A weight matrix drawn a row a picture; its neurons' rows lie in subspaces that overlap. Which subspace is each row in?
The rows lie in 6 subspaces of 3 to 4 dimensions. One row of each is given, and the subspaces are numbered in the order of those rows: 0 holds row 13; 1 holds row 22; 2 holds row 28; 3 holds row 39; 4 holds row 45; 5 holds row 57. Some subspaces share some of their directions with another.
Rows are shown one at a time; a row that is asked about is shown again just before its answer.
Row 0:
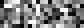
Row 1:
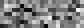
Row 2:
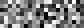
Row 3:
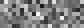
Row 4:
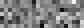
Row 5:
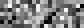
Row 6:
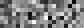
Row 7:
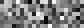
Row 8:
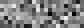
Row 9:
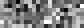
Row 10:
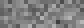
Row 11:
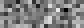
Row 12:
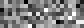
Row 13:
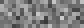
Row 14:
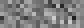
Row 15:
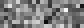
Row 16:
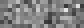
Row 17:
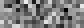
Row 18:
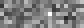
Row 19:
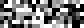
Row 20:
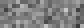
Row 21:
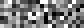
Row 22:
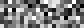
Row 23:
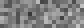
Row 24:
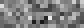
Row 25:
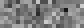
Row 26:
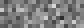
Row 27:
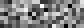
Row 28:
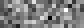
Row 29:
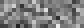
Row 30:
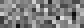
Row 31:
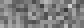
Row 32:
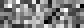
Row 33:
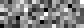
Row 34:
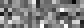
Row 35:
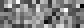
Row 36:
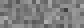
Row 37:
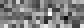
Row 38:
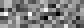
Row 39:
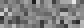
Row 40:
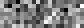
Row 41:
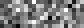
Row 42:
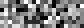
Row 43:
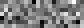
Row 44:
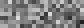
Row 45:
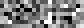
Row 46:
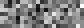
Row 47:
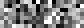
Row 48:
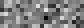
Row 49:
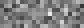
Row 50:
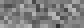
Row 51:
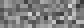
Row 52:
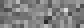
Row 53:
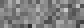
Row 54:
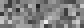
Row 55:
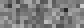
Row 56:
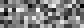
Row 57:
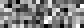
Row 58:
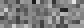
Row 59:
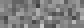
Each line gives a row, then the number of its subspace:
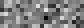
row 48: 1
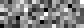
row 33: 0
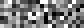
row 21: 0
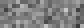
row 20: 4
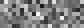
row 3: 0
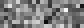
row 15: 5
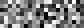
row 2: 1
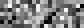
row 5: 3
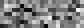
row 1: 4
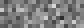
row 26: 1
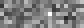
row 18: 4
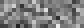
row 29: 4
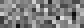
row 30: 4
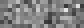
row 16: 4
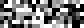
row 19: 5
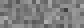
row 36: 5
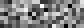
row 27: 0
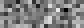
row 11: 1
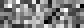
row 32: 5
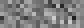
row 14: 4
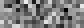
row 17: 2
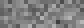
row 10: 2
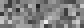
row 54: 3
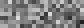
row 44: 2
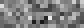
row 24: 0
